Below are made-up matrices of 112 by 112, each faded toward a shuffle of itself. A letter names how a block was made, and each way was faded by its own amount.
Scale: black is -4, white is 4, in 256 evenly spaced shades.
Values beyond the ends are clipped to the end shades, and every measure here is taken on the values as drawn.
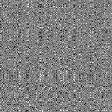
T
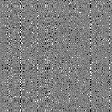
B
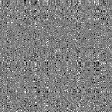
T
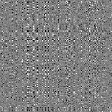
B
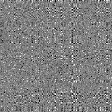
T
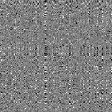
T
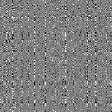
B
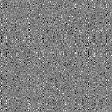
T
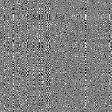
B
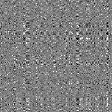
T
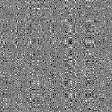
T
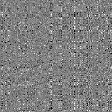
T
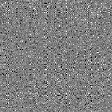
T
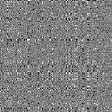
T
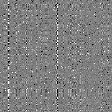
B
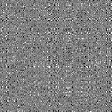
T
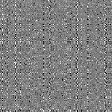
B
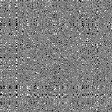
T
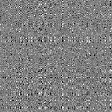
T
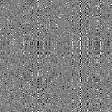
B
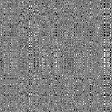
B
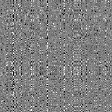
B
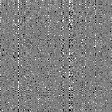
B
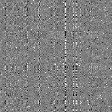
B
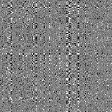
B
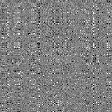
T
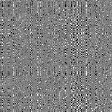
B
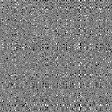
T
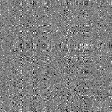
T
